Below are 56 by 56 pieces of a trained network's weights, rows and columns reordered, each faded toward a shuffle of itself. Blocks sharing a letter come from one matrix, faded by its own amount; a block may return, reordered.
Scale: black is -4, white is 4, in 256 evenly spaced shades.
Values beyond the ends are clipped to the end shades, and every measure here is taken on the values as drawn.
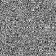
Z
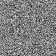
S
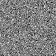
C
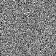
C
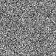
S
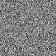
Z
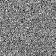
S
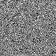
C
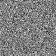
S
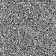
C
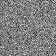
S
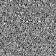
Z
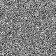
S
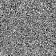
S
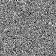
C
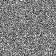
S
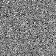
C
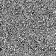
C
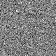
C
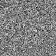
S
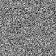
Z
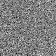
C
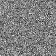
S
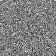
C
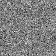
C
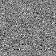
Z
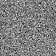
C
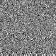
Z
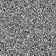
S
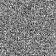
S
